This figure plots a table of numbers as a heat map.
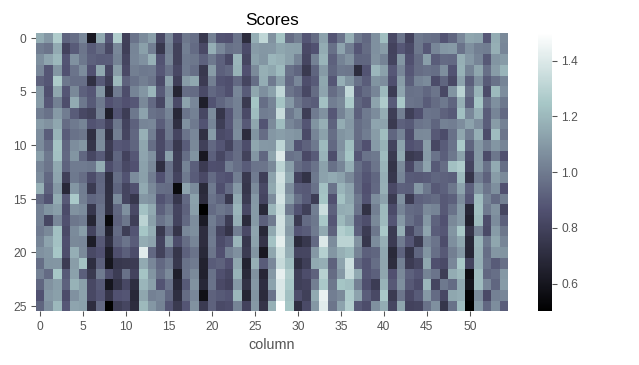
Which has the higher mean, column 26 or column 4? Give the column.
4
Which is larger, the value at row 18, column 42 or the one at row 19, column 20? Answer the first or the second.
the first
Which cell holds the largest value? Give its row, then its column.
25, 28
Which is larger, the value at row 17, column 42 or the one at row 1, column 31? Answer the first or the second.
the first
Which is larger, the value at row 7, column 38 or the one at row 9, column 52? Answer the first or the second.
the first
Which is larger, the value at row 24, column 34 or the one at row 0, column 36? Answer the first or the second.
the second
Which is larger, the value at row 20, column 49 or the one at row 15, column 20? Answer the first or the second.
the first
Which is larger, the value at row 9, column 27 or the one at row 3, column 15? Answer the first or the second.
the first
